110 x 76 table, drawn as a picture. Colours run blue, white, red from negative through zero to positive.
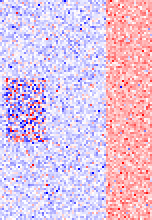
In the middle left lies a patch that is rougher than the rest. A vertical seam about 70% of the way across splits the table, and the right part is higher. The values follow a bell shape. The middle left is the roughest part.
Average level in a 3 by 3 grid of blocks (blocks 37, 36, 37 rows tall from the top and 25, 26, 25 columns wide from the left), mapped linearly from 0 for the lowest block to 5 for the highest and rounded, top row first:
0 0 5 | 0 0 5 | 0 0 5
